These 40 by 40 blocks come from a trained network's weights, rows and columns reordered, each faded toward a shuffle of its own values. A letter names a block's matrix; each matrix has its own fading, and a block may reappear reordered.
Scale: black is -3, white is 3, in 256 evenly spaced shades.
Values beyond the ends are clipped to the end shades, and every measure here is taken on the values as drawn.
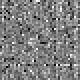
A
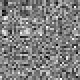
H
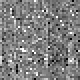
A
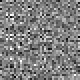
H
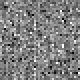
A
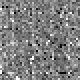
A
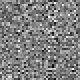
H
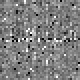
A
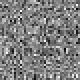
H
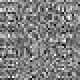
H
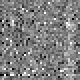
A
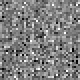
A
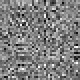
H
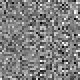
H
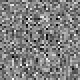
H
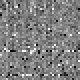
A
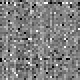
A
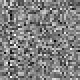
H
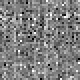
A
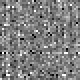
A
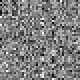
H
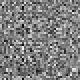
H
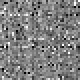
A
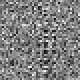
H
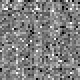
A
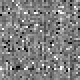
A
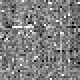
A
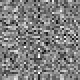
H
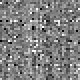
A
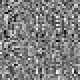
H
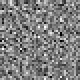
H
